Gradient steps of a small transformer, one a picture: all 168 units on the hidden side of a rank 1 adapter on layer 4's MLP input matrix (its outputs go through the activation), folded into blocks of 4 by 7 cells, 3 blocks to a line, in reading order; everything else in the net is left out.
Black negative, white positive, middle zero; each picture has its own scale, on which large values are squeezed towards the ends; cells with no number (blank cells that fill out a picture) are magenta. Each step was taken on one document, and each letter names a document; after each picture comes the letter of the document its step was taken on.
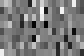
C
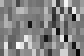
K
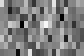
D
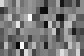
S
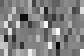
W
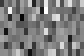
D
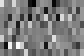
W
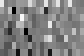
D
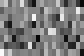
C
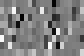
W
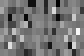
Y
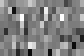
D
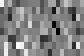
K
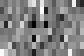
C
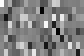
K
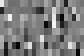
K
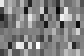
Y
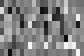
Y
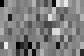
S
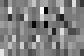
C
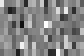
D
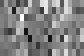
D
